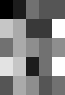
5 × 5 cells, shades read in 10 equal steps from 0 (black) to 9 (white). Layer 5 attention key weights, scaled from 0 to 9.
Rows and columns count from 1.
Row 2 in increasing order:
2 2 6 7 9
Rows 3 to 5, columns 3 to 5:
5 4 5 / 1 4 9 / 5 3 4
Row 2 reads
7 6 2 2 9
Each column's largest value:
8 7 5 4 9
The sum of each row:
11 26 24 29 21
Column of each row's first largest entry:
3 5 2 5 2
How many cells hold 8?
1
